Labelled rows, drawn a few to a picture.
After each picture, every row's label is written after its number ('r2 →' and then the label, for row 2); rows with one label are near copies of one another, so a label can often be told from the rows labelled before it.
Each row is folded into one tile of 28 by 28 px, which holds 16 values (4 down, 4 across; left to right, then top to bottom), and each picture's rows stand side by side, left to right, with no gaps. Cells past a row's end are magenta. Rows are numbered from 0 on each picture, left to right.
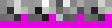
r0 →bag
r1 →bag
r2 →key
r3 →bag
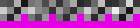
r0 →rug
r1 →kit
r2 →rug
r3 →rug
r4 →rug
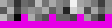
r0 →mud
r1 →key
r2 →bag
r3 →mud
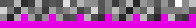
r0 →rug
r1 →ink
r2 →key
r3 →mud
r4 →rug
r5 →mud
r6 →key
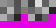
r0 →mud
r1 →key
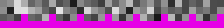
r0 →bag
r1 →kit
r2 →kit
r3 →kit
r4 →rug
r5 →mud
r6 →ink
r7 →ink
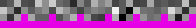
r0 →rug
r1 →key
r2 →kit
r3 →key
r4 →rug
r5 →ink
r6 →rug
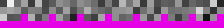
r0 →key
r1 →ink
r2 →mud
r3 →kit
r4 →key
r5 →ink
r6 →ink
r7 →rug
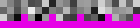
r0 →mud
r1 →rug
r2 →mud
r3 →bag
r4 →key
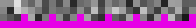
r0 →bag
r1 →ink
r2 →ink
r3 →mud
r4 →kit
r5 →rug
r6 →mud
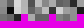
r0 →bag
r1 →key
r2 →kit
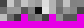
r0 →key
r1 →bag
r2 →key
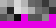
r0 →bag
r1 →kit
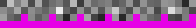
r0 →key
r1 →ink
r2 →rug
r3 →mud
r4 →rug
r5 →mud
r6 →kit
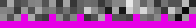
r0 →ink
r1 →mud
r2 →ink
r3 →kit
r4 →bag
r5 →kit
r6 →rug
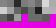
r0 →kit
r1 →bag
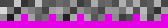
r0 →rug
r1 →ink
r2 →rug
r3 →ink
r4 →key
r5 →rug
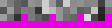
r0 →mud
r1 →bag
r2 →key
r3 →mud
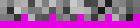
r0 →bag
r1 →key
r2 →bag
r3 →rug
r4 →mud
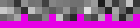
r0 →kit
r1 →kit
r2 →mud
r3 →kit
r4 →rug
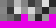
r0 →bag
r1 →rug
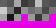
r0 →rug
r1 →ink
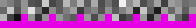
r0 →mud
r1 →rug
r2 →key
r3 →ink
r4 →key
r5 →rug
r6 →mud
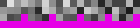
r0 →key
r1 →bag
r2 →key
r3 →kit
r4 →rug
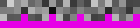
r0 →key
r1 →kit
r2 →ink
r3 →key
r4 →ink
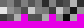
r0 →kit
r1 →kit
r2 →rug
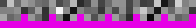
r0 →key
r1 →mud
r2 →rug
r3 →ink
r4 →mud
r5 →rug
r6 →key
